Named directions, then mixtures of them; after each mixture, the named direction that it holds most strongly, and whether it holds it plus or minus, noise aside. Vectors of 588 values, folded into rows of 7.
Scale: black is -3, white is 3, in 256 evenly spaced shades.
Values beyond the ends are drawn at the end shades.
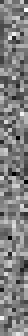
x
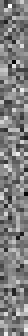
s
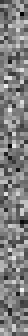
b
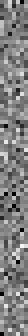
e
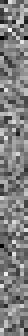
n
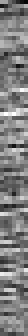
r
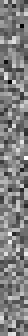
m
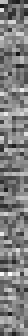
r, plus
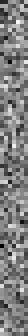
b, plus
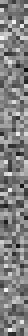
n, minus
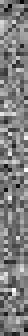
s, minus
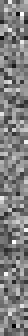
n, plus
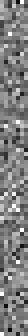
e, minus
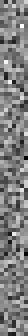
m, minus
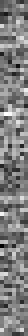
r, plus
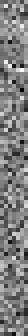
m, minus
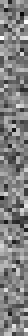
n, minus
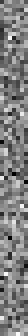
x, plus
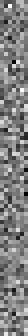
s, plus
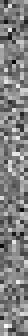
s, plus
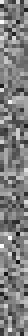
n, minus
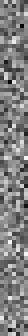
m, plus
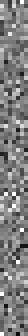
e, minus
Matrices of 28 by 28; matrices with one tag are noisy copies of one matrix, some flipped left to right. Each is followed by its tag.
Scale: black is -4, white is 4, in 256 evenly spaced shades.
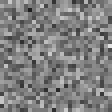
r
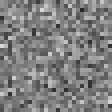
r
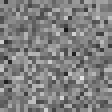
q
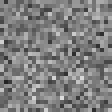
q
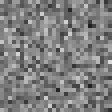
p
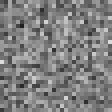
p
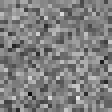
q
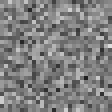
r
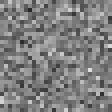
r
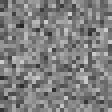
p
